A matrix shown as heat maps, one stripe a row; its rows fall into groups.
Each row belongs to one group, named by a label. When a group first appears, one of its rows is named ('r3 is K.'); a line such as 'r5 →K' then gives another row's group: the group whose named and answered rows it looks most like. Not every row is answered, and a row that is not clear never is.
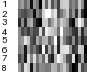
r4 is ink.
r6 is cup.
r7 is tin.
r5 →ink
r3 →cup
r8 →ink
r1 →cup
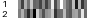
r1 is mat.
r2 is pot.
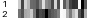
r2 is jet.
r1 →ink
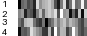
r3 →jet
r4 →jet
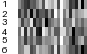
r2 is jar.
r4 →cup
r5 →cup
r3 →mat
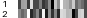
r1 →jet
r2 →cup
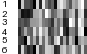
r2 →tin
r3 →tin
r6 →pot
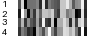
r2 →pot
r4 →pot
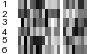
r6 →cup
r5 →jar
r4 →mat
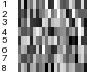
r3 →cup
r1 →tin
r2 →jar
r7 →tin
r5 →ink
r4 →tin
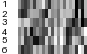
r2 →mat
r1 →mat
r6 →tin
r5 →jar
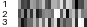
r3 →tin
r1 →mat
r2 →jar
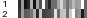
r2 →jet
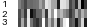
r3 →cup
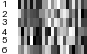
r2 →ink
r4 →mat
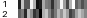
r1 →jet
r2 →cup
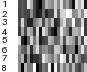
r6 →tin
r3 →pot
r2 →jet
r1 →cup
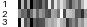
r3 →jar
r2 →mat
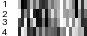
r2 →mat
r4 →pot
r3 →jet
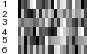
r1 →jet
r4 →pot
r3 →ink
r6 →tin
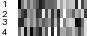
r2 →cup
